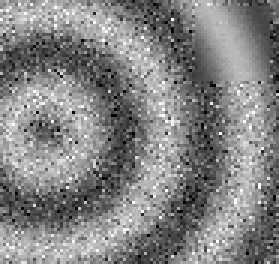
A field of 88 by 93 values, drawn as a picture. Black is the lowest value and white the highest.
The top right is the calmest part. There is no overall slope. No single row or column stands out from its neighbours. An odd patch, calmer than its surroundings, sits in the top right. Concentric rings centre on the middle left.
